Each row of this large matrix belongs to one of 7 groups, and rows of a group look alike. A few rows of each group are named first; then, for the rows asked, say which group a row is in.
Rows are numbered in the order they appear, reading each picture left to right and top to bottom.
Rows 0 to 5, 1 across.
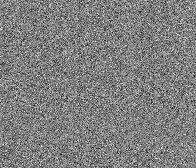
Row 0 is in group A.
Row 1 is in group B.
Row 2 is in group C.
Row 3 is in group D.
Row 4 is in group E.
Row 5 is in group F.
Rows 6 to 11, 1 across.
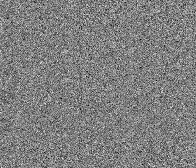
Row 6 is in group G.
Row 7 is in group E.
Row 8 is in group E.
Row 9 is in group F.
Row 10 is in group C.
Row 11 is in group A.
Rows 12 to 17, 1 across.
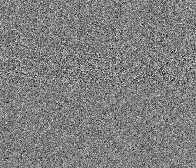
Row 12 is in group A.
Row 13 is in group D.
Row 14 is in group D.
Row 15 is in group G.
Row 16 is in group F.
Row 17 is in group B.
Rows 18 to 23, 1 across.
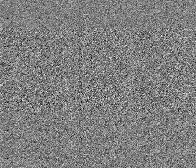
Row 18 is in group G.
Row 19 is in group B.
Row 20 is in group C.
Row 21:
B
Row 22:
G
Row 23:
G
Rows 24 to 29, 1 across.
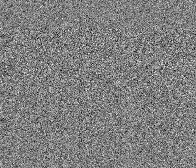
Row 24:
E
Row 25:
C
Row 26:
F
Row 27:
A
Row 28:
C
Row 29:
A
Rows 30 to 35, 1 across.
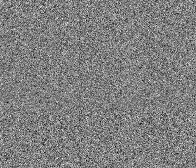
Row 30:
E
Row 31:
D
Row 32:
A
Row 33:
G
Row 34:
A
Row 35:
E
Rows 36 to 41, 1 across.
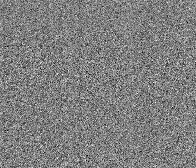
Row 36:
A
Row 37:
B
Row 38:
E
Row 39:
D
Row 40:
B
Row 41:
E
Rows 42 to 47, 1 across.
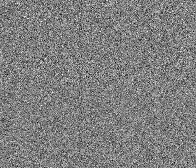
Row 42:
F
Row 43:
A
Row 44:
E
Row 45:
F
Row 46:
C
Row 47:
D
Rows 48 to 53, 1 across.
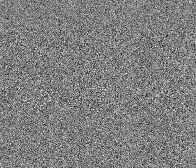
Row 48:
G
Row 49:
D
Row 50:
B
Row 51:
F
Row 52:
A
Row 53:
A
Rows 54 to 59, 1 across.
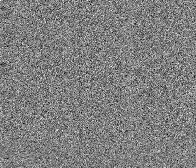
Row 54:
C
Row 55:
B
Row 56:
C
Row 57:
A
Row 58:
E
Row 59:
G
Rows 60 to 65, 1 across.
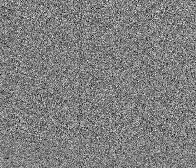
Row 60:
F
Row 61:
F
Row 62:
D
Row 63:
C
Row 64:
D
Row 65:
G
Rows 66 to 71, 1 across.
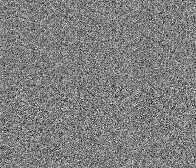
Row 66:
D
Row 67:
D
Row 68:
B
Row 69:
D
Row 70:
B
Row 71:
C
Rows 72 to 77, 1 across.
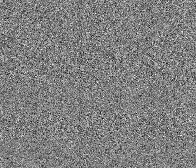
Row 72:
B
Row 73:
F
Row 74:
D
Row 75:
A
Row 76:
A
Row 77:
G
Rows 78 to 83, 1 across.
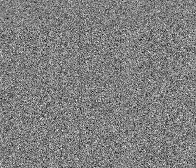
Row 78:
G
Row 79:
A
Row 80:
A
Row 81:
F
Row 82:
E
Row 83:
A
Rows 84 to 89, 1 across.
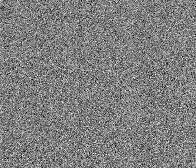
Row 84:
C
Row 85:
B
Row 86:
D
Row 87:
A
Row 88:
G
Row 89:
B
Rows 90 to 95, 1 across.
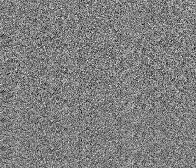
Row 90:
A
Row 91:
C
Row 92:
D
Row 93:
C
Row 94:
C
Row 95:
C
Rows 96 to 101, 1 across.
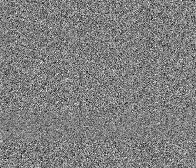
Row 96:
D
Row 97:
D
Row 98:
E
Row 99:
E
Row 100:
G
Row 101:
B
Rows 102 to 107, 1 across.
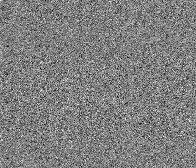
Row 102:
C
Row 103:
G
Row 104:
E
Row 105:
E
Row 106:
A
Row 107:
G
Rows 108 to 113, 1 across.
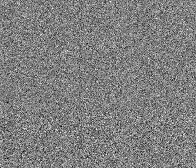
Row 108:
F
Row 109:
E
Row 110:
D
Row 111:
G
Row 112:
F
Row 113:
B
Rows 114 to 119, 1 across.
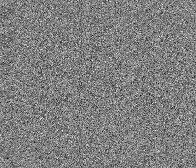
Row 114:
F
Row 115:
F
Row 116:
C
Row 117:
D
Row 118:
E
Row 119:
G
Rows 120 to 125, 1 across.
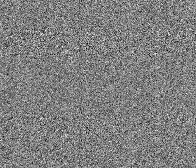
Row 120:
A
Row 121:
E
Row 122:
G
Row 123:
F
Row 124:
E
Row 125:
C
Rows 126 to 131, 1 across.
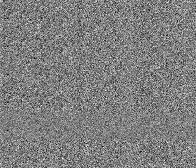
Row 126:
B
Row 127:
B
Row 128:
G
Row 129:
B
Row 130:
G
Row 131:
A
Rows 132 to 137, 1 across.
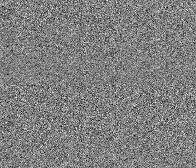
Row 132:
F
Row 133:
G
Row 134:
G
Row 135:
D
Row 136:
F
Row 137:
E
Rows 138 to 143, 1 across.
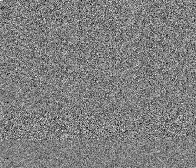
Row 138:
C
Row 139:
D
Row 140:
D
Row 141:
G
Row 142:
E
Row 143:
G
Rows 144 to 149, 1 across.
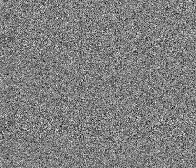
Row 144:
E
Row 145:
F
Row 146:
G
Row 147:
D
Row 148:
F
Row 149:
G
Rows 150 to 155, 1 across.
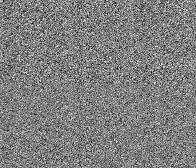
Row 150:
B
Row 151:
E
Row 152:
F
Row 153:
E
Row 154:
G
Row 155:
C
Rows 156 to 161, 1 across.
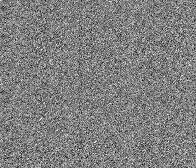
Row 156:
C
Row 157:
C
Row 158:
A
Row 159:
C
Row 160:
E
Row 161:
B
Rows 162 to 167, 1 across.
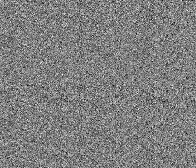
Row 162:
D
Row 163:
F
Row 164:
E
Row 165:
D
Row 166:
F
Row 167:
D
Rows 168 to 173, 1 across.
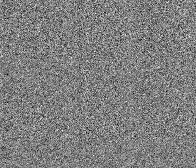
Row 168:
B
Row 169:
A
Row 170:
G
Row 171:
B
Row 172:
E
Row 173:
C
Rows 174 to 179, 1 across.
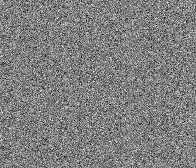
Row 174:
E
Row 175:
A
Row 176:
C
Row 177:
E
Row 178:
A
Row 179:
C
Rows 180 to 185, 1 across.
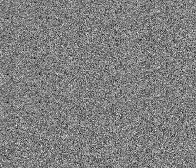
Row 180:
G
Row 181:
A
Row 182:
G
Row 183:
G
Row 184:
D
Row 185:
F
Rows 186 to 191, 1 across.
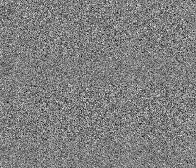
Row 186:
F
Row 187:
A
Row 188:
C
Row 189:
G
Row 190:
A
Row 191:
A
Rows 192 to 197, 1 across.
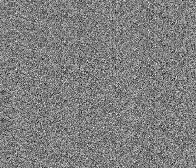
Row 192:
D
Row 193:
D
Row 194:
D
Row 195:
C
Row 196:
C
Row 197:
D
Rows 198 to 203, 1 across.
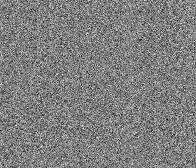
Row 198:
A
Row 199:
A
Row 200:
E
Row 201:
C
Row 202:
D
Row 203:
E
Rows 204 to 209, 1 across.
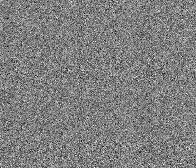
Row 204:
G
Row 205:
B
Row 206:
D
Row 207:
F
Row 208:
B
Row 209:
A
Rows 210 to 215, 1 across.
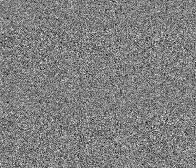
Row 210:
G
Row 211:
F
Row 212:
E
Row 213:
G
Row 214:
F
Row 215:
A
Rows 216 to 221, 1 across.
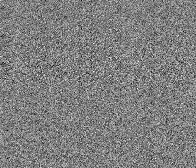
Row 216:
C
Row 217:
C
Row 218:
C
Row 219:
A
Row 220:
G
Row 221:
D
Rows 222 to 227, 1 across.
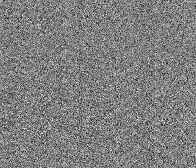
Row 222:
B
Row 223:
E
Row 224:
D
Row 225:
F
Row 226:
F
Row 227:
D
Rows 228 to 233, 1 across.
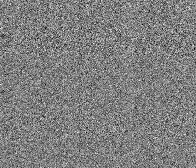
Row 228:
A
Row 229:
C
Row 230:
B
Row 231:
C
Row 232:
E
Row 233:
D
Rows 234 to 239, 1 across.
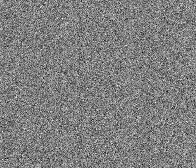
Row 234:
E
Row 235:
B
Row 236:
A
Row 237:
D
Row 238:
F
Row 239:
B
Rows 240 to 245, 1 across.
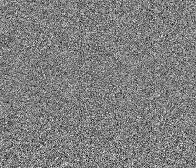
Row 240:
D
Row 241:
F
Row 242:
C
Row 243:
G
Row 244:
F
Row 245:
E
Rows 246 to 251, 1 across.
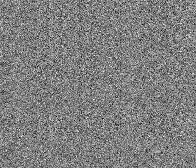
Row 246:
A
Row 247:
A
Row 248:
C
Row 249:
C
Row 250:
A
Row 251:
F
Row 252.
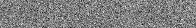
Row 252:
A
